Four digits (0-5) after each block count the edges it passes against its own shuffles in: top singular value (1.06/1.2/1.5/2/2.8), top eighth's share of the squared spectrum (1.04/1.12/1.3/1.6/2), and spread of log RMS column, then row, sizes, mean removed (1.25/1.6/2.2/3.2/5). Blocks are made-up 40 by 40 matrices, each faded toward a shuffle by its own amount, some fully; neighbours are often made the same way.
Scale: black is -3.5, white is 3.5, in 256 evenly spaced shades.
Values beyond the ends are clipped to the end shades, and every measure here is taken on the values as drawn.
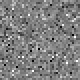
0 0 0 0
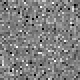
0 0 0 0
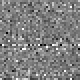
2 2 0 2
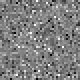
0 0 0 0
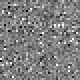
0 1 0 0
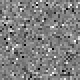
0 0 0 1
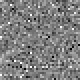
1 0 0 1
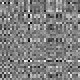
4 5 3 3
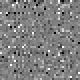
3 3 1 1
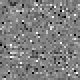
2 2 0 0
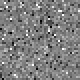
0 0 0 0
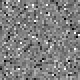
0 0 0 0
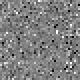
1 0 0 0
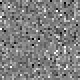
1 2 1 0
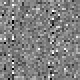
2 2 2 0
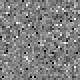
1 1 0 0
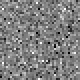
0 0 0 0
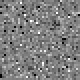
0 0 0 1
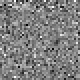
0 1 0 1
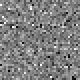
1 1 0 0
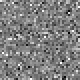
0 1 0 1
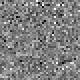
1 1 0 1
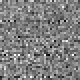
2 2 0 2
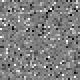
1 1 0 0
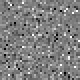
2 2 0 0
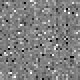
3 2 0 0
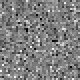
2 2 0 0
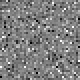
1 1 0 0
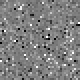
0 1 0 0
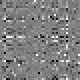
4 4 2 2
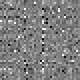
4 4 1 1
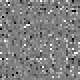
3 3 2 1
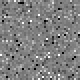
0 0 0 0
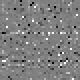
3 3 0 1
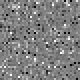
2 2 0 0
